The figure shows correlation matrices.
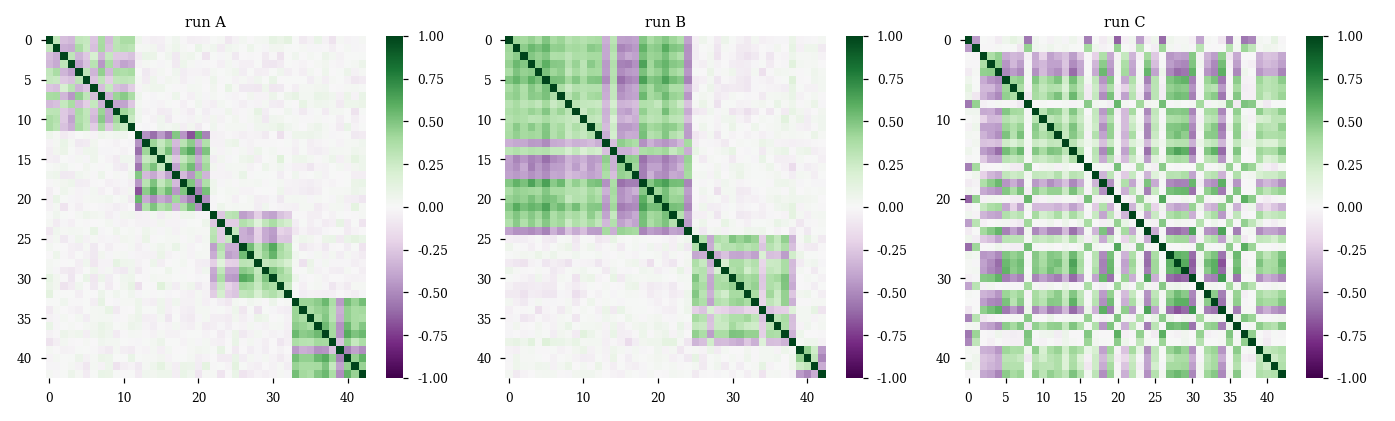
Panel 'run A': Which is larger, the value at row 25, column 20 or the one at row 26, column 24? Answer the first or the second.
the first
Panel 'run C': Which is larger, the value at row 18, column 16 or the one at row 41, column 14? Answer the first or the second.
the second
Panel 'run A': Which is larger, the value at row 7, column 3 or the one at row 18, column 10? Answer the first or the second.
the second
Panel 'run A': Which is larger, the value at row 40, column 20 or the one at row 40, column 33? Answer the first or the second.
the second
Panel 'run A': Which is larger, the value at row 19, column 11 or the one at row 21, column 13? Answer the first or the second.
the second
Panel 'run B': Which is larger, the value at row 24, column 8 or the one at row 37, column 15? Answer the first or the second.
the second
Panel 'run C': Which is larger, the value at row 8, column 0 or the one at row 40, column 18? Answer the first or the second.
the second
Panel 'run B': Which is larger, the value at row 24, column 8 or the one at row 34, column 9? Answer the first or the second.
the second
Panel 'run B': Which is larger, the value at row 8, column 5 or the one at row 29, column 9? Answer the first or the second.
the first
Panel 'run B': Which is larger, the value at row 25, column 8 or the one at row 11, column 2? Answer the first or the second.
the second
